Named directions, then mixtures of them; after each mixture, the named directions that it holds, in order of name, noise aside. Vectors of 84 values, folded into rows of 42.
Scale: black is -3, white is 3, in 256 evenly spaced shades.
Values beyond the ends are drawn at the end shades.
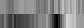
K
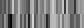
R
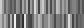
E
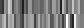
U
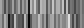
E, R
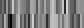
R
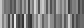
E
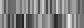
E, K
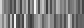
E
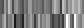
K, U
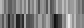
E, K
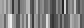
R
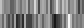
E, K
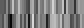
R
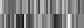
E, K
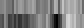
K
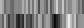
E, K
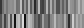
E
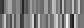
R, U
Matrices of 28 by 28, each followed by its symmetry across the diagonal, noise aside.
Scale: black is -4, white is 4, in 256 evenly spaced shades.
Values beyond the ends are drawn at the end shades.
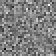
antisymmetric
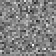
neither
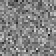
neither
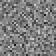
symmetric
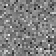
antisymmetric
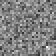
symmetric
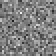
antisymmetric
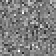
neither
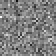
antisymmetric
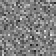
antisymmetric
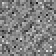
symmetric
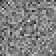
symmetric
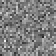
neither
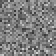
neither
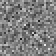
symmetric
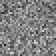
neither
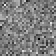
symmetric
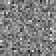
antisymmetric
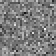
neither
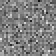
antisymmetric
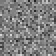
antisymmetric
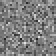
antisymmetric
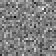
neither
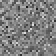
symmetric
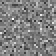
neither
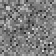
symmetric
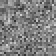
antisymmetric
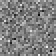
symmetric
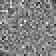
symmetric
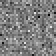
neither
